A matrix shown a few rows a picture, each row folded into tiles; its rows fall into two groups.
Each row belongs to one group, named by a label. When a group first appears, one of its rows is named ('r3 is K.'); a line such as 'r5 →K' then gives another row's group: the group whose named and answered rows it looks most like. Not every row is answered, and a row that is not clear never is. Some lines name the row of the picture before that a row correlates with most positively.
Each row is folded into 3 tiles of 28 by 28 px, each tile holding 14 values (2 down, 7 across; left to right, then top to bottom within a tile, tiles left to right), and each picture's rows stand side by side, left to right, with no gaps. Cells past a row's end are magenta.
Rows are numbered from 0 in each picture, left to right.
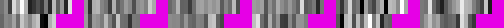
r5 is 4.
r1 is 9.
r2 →4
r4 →9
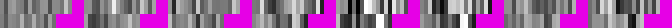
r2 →9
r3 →4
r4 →4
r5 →4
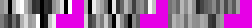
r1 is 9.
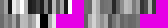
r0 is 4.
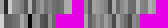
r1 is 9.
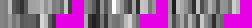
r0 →4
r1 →4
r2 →9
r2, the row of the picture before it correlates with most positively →1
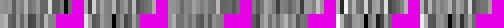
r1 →9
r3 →9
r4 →9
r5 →9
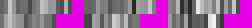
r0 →4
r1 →9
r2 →4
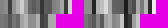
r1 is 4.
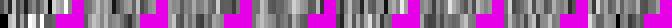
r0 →9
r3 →4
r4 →9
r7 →9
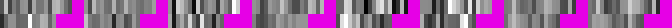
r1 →9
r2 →9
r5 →4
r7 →4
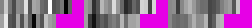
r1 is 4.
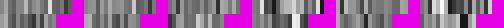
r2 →9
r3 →4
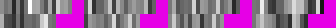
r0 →4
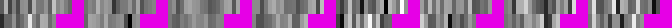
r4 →9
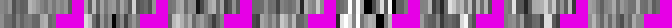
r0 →4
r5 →4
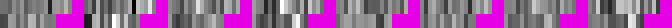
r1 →9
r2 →4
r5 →9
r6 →4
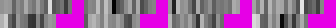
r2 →9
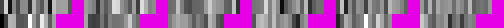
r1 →4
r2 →4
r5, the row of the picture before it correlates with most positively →3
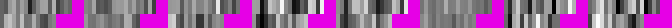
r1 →4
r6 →9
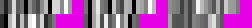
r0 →9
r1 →9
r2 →4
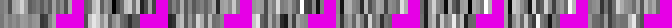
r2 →9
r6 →9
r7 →4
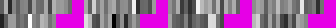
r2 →4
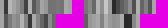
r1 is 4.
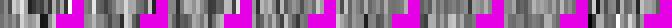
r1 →4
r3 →9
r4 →9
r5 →9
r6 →4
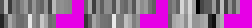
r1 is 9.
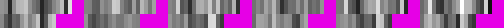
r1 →4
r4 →4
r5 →4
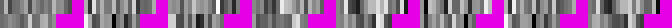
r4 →4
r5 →9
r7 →4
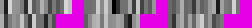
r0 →9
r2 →9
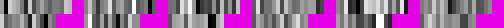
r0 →9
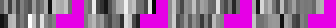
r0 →9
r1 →4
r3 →9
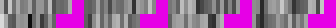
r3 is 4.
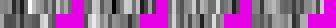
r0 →4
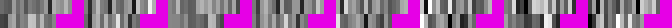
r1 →9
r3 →9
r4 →9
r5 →9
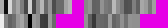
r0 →9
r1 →4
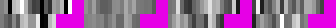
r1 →4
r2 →4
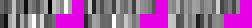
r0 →9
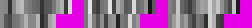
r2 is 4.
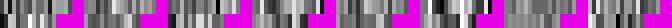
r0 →9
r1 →4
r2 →9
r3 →4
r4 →4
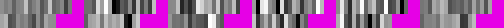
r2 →4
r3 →9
